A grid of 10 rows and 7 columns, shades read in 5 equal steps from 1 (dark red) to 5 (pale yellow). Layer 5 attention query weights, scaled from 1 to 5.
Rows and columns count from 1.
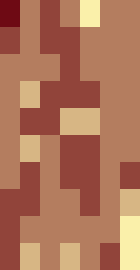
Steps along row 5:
down same up same down same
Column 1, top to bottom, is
1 2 3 3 3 3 3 2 2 2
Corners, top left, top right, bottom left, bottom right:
1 3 2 5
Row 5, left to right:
3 2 2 4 4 3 3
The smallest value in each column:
1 2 2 2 2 2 2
